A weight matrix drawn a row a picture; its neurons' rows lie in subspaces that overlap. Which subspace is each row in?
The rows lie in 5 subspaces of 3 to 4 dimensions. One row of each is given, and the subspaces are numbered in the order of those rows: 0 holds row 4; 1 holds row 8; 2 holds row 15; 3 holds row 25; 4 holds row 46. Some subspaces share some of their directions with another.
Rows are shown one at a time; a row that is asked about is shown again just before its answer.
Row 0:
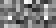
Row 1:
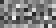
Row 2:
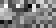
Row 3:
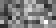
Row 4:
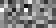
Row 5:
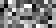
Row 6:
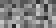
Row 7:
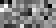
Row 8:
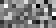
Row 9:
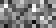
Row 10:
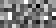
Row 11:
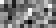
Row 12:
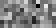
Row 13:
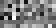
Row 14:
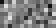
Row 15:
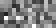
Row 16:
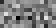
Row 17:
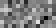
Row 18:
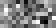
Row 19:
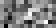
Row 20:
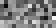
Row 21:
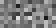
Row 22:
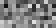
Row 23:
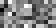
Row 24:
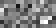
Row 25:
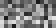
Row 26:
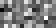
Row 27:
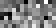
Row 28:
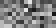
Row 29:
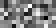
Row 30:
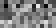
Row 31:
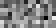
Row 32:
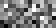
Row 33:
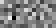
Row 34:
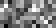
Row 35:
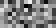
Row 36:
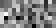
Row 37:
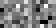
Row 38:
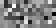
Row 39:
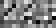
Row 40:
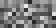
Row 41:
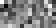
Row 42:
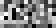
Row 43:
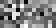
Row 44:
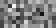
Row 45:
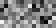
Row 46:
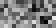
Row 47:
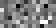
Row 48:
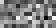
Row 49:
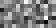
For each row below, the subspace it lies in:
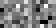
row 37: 4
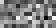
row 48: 2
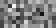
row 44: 3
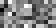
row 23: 0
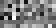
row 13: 3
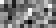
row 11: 1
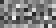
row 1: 2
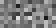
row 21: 2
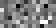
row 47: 4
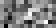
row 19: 1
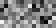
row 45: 4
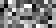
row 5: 0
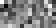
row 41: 1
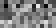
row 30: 4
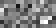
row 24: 4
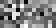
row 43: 3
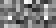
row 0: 0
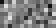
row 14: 1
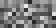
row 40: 0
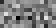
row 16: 2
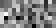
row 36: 2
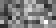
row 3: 4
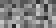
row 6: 3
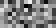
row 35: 0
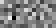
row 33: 2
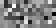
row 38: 3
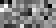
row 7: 1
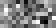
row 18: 4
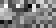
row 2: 4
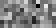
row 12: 2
